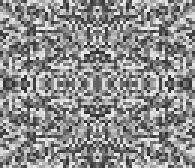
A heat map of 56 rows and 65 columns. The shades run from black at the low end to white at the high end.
Odd rows or columns: none. Seam: none. Mirror symmetry: left to right and top to bottom. Slope: none. Grain: fine. Stripes: none. Histogram: flat.
